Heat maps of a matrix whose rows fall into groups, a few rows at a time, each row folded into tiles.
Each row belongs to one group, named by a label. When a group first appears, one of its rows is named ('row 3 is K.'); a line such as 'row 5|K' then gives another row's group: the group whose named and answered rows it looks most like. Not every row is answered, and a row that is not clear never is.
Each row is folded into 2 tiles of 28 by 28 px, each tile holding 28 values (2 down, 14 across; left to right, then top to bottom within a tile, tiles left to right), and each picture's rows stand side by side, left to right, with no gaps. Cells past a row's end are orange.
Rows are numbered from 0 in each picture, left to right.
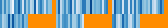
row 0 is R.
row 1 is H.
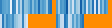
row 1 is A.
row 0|H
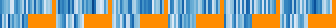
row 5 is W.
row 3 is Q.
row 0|R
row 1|W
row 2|W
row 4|A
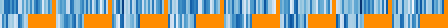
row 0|W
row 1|R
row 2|A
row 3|Q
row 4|R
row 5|R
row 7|A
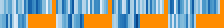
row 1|R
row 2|R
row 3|Q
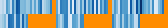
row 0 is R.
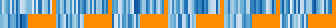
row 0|R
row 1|H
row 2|Q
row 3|W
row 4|W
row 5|H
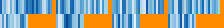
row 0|W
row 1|R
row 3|Q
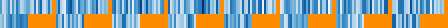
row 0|R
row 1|Q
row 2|H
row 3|W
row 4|A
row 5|A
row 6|H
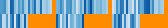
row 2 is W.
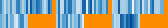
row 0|W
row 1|H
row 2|R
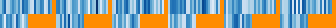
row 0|Q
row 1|R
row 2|W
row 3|W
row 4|R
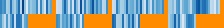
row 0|Q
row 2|A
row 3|W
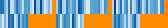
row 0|R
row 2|H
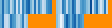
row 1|R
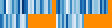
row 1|H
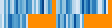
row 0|R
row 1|W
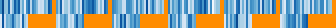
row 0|H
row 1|W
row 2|R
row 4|H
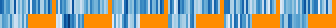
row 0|H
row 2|H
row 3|Q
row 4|Q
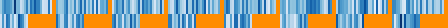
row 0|W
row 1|A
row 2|W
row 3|A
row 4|Q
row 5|W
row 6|A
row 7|R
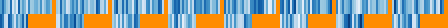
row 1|R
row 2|Q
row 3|W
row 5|H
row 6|R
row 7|Q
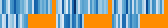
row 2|Q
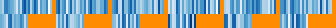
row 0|A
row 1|H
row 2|Q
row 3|A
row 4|A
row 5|Q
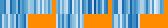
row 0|Q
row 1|H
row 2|Q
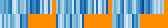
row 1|A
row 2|W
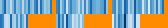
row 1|H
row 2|H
